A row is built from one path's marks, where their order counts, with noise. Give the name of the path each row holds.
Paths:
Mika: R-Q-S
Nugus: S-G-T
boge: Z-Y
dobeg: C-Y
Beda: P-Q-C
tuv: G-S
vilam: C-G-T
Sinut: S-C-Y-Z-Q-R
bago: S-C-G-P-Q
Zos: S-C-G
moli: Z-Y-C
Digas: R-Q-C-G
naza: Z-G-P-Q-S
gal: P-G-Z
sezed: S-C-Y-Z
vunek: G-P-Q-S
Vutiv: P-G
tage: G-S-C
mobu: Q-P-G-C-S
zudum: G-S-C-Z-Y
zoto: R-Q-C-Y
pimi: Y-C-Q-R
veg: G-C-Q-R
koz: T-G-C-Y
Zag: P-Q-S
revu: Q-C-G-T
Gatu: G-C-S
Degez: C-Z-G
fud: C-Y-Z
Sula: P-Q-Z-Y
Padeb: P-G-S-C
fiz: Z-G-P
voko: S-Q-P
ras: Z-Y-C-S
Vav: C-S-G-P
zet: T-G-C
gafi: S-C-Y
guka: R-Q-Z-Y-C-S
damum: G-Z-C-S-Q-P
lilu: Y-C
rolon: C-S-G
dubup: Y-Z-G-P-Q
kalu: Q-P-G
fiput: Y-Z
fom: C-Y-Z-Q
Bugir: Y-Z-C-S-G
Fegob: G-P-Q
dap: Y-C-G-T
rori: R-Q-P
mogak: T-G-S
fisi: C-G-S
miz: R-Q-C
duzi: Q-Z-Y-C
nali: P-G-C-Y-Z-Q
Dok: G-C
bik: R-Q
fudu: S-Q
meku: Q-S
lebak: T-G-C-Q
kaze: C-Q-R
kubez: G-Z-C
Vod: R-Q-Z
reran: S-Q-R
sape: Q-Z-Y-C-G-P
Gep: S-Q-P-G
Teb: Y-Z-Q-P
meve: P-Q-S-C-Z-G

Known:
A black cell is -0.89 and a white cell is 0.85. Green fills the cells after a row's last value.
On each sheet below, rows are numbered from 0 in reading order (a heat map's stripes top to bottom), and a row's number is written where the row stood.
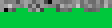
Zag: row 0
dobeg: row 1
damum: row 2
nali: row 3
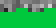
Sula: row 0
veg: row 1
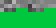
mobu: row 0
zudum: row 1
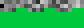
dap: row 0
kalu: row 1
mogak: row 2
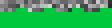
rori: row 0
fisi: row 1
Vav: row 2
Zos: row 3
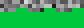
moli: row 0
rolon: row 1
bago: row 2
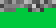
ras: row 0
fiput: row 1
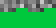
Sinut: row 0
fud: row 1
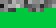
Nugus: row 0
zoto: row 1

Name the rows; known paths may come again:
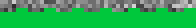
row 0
Vod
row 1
gafi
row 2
guka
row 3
nali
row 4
Vav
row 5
meve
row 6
tage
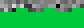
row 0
reran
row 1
zudum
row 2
dap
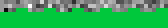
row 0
Zag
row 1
bik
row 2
pimi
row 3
kubez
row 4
dubup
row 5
Teb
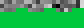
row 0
ras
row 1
Degez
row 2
boge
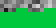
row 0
Padeb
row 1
mogak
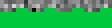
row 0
voko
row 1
Beda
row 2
sape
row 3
Sinut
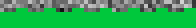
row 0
mobu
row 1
Digas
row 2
gal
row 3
Gep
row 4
duzi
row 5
fiput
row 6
Zos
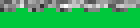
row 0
lebak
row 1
miz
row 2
tuv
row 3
Fegob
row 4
Gatu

